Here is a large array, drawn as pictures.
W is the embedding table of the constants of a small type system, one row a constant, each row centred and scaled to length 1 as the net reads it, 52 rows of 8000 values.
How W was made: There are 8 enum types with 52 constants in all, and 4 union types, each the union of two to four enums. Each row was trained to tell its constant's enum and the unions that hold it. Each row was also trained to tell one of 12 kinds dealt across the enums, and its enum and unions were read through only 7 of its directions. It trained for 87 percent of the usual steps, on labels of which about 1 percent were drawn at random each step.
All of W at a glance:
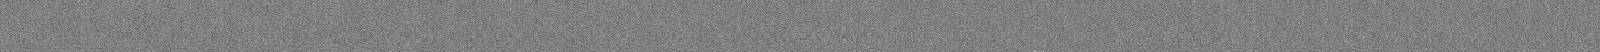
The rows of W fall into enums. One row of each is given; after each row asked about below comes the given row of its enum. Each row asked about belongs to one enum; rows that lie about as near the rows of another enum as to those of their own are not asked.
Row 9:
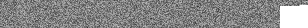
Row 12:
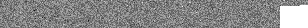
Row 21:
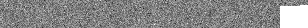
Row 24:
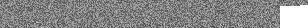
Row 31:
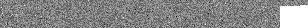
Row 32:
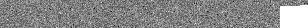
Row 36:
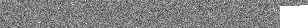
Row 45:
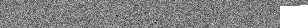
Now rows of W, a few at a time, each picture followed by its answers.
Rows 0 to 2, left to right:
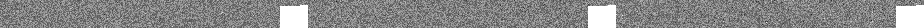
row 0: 9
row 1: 21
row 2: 24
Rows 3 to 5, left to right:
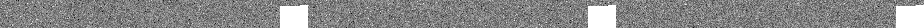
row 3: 31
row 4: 45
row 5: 9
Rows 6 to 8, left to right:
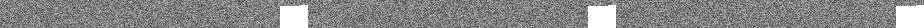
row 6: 36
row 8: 24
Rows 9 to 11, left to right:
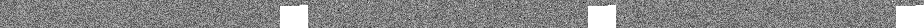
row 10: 45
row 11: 36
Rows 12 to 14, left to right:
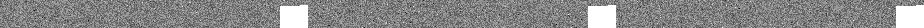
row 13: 32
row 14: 45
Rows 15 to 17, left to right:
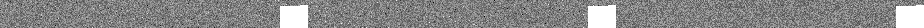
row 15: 24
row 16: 31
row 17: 32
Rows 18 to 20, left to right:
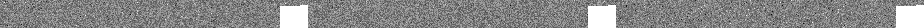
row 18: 9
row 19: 24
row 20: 9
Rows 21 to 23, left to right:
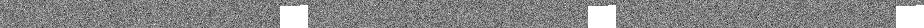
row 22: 45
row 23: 21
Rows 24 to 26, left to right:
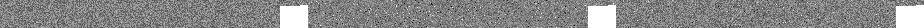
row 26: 32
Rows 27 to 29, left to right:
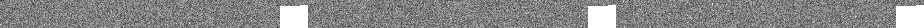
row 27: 9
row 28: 31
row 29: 9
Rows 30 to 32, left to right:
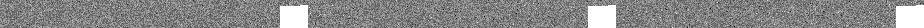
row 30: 24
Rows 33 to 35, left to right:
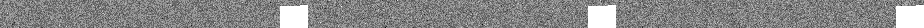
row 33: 36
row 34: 24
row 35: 36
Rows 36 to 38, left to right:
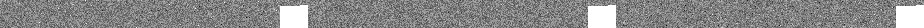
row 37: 36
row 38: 45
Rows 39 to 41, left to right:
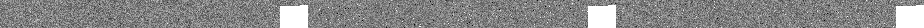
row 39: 31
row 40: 31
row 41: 31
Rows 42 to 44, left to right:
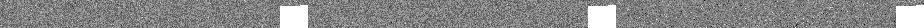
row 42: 9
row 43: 32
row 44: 21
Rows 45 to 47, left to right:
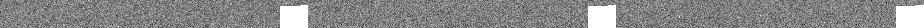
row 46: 24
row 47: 31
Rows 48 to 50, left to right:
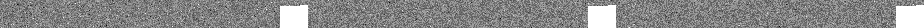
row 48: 21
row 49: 36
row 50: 45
